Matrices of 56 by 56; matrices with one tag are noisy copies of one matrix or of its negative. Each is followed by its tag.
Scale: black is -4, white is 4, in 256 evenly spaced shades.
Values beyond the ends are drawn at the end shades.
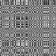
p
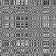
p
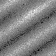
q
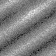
q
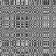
p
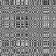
p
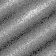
q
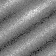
q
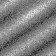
q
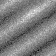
q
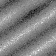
q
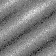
q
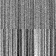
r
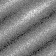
q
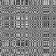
p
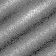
q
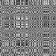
p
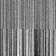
r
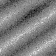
q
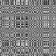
p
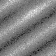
q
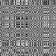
p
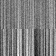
r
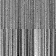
r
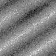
q
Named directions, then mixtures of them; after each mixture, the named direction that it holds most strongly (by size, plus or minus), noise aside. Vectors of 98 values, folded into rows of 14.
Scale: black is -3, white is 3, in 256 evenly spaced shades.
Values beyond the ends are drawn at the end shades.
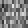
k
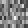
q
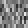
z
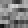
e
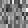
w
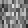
k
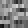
e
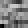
e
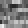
e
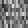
k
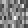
q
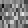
k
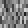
z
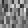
k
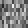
k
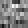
e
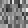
w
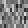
z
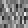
z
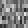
z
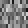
w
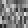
z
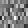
q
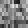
e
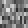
z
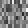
w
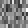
w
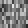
k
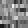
e
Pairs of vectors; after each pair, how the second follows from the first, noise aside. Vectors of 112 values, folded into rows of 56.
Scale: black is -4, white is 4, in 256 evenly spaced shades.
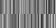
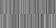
shrunk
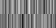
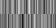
copied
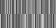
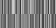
reversed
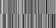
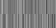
shrunk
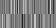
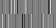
partly zeroed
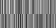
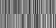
reversed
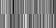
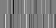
partly zeroed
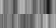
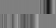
partly zeroed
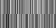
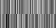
copied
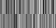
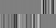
partly zeroed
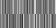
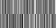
copied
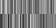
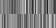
reversed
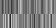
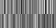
reversed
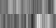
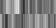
reversed
